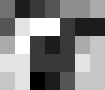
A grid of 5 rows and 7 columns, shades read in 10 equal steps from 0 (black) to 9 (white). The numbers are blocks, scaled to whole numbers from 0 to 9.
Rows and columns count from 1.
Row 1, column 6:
5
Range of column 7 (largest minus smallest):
6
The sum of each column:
28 34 15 16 14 27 28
